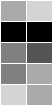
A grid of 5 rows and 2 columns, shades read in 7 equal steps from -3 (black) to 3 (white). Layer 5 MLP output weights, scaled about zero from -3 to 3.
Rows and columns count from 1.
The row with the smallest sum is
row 2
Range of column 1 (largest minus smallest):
5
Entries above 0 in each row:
2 0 0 1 2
